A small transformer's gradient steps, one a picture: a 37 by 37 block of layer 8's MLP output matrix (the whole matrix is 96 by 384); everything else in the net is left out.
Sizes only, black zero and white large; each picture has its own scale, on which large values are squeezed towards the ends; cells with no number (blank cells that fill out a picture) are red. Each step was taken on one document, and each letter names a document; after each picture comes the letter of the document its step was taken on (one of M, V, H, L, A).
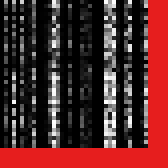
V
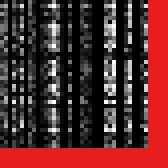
V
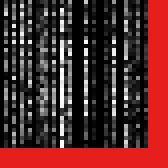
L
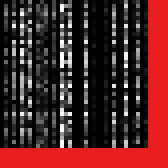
L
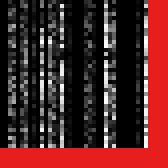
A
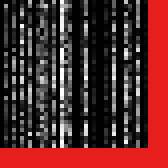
L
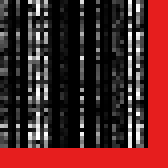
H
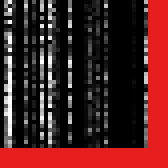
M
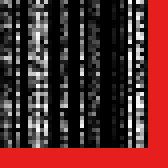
H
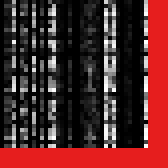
A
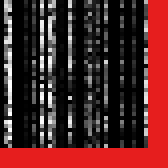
M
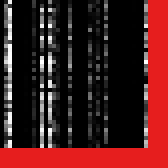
M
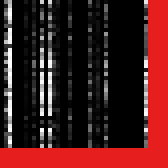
M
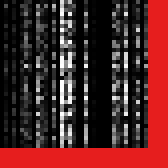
L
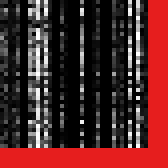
H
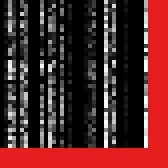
A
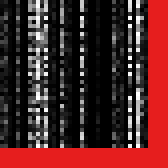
H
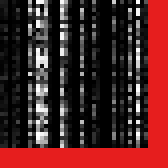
H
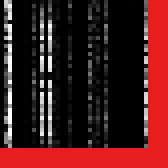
M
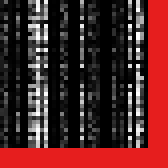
H
